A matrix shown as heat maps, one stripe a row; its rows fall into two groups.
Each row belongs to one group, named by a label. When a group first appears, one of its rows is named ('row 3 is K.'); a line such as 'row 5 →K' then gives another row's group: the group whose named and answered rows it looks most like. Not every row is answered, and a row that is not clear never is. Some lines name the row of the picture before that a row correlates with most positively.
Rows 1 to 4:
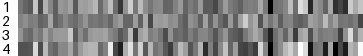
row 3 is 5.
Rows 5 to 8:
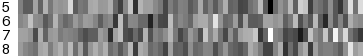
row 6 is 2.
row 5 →5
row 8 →5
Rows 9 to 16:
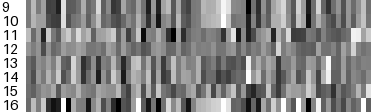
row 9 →2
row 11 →5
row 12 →5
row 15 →5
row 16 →2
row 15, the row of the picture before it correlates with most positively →5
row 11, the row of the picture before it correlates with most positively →8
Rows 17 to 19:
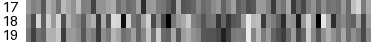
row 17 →5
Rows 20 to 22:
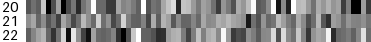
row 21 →2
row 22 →2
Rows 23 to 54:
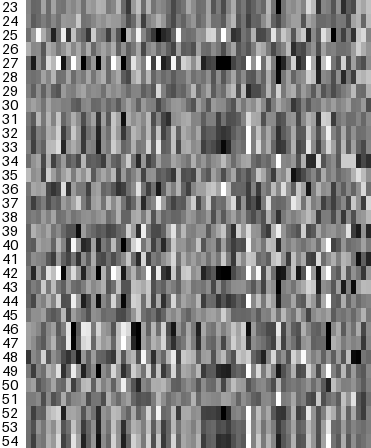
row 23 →5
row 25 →2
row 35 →5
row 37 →5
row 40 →2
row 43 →5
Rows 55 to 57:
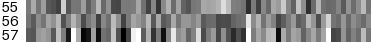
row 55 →2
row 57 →2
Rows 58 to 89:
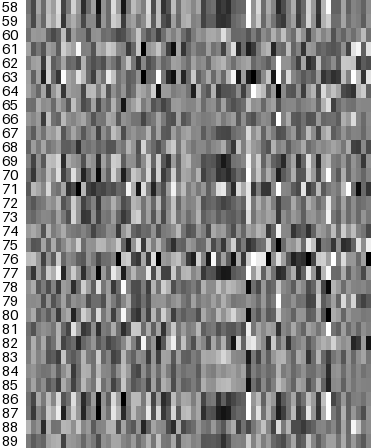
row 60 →2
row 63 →5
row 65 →2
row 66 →5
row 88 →5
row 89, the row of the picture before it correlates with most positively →56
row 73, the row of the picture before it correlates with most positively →57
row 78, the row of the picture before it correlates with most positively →55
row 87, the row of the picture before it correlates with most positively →56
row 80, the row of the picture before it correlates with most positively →55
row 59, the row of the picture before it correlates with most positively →56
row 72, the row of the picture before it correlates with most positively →56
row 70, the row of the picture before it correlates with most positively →56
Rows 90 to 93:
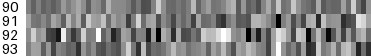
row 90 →5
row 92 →2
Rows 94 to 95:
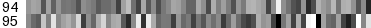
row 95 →5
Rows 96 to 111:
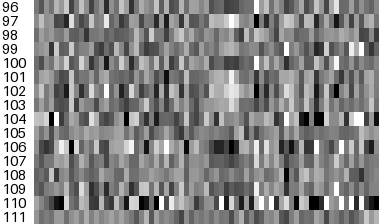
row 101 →2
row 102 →2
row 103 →2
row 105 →5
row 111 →5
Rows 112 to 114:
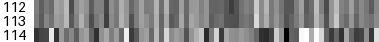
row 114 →5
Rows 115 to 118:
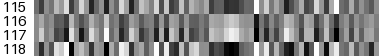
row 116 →2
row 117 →2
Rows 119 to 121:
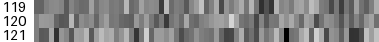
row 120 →2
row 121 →5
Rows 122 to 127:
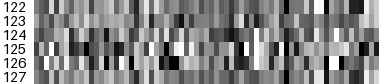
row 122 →5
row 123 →5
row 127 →5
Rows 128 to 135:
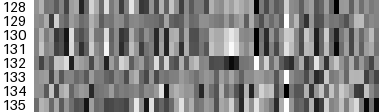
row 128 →2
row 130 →2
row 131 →2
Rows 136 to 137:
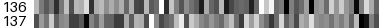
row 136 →5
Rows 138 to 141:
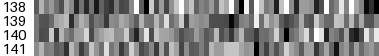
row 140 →5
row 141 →2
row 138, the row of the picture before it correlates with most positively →137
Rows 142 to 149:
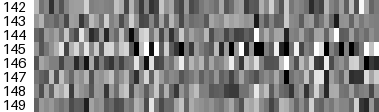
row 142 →5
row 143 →2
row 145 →5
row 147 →5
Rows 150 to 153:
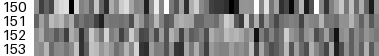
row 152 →2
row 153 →2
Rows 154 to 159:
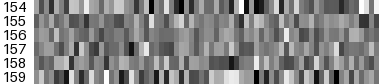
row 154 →5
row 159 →2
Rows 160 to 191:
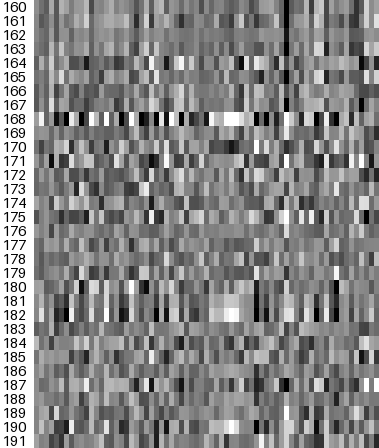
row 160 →5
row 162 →5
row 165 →5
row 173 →2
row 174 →5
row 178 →5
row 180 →2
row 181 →2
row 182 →2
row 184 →5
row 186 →2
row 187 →5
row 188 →2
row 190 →2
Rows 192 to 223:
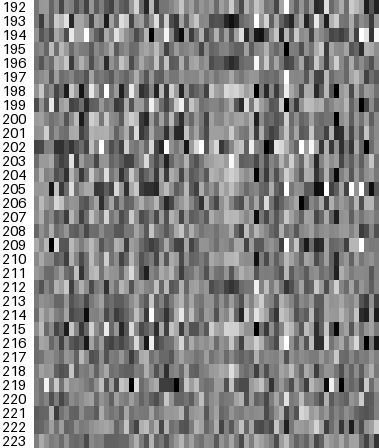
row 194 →5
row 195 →5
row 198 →2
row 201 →2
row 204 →2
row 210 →2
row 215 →2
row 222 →5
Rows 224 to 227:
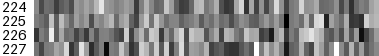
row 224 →5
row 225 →5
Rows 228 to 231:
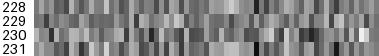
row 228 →2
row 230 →5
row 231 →2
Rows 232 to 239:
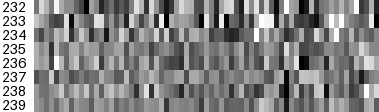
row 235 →5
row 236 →5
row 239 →5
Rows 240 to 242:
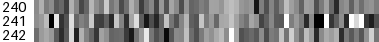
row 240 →2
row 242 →2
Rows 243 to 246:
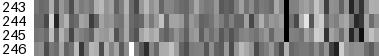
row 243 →5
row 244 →5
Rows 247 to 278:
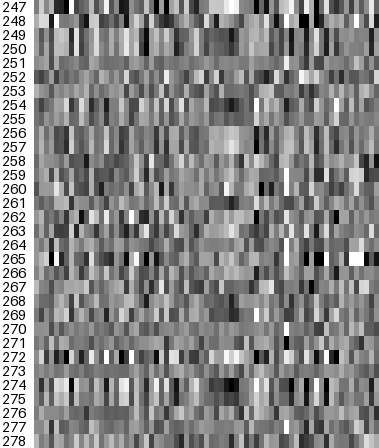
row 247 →2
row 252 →5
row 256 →2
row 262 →2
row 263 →2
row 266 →2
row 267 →5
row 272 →2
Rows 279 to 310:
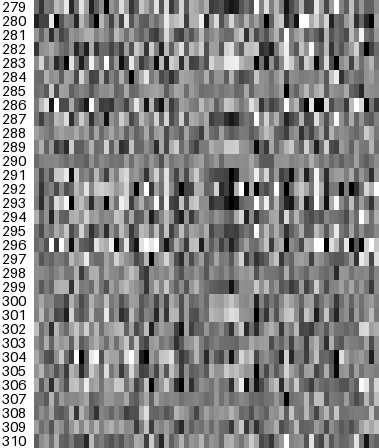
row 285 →5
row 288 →5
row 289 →2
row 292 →5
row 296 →5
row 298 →2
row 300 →2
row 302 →5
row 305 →2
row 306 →5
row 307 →5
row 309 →5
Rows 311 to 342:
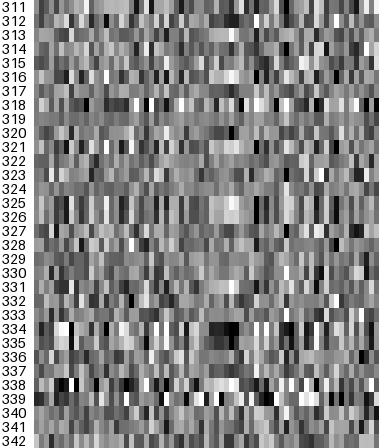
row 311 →5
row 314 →5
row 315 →5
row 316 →2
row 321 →2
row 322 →5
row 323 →5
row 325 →2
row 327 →5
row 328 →2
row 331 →2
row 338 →2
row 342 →5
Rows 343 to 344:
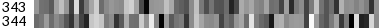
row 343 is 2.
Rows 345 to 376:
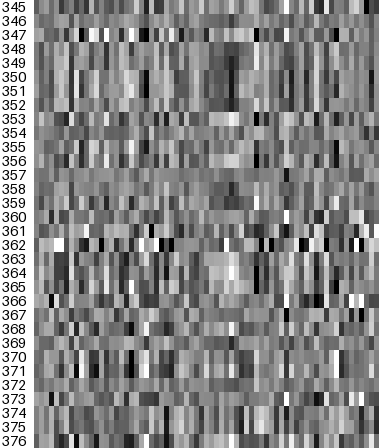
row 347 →2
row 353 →2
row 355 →2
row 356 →2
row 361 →5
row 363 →2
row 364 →2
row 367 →5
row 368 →2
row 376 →2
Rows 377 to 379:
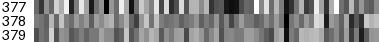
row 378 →5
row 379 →5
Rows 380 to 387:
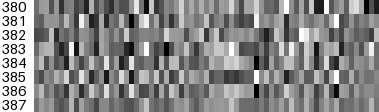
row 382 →5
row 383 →2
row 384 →2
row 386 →2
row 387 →2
